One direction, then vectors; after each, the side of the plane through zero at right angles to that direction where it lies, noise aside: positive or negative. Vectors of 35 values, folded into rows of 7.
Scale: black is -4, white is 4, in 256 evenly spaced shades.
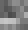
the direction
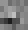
negative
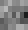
negative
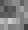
positive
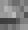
negative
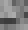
negative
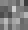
positive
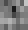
positive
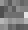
positive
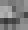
negative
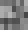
negative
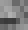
negative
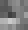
positive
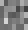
positive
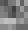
positive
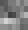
positive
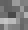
positive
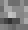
negative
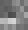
positive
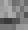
negative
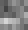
positive
